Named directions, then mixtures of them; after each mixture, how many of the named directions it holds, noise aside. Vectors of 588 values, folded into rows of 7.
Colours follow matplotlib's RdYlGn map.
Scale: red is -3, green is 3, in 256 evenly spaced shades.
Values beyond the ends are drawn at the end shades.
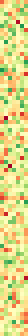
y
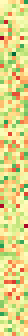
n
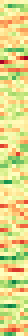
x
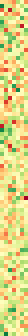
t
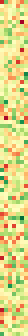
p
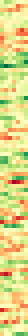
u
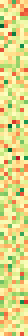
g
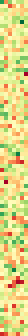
two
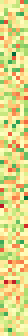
one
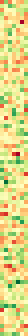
two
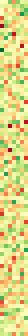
one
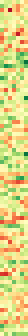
two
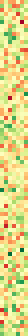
two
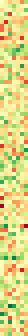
two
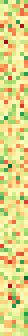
one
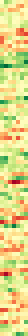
one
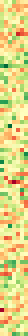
three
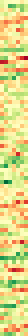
one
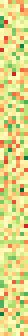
two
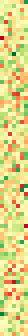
one
